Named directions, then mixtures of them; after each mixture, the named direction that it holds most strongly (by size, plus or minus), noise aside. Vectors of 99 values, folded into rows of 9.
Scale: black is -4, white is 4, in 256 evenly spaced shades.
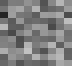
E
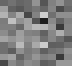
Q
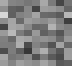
E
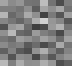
E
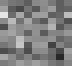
E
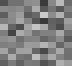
E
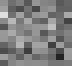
E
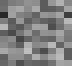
E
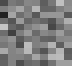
E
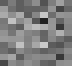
Q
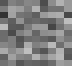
E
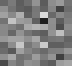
Q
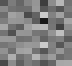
Q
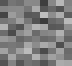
E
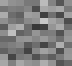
E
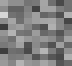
E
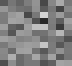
Q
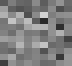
Q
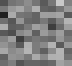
E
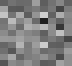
Q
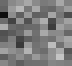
E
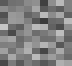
E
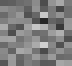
Q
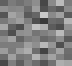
E
